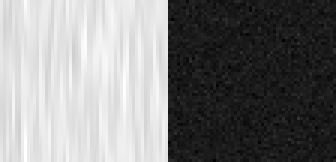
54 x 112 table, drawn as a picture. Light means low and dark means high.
The table splits into one row of 2 panels. Panel 1,1: very low, streaked downward, faint in contrast. Panel 1,2: very high, fine-grained, faint in contrast.
